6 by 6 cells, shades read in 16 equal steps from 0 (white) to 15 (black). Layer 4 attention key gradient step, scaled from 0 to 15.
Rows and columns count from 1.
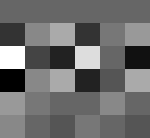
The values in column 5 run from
7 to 10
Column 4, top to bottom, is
9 12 2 13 9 8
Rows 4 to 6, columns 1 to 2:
15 7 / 6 8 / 7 9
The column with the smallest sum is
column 1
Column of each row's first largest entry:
1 1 6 1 3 3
